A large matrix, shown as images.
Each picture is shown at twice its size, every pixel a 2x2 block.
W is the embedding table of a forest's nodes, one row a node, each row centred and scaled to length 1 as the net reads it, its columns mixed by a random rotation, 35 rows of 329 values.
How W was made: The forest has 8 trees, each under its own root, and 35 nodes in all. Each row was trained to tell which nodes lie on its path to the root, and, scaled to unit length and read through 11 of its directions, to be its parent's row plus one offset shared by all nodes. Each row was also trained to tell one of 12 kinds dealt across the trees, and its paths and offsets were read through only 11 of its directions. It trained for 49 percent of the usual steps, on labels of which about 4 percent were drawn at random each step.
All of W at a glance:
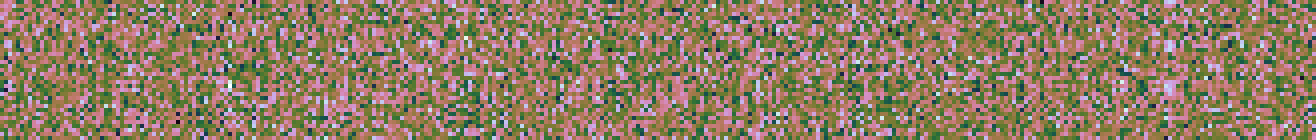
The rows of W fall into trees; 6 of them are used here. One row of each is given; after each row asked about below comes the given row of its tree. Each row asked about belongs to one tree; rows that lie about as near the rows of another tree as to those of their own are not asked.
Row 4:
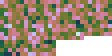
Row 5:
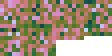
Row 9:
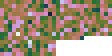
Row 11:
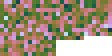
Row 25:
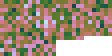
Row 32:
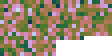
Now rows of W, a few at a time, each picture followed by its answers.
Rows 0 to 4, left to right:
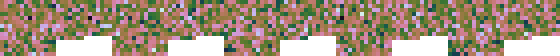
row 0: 11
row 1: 5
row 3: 9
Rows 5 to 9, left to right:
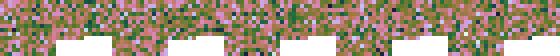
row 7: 25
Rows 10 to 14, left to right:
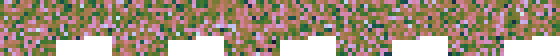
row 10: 11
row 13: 4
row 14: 32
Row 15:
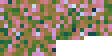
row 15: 9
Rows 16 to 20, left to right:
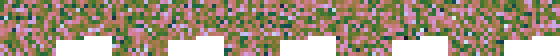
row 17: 4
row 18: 32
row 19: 5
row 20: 11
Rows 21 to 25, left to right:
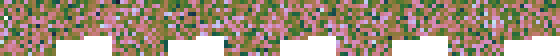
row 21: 11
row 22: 11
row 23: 25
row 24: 11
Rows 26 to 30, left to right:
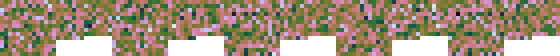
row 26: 9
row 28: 25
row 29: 5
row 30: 25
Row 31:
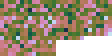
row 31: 25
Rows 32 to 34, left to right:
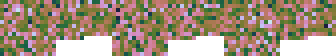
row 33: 32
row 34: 25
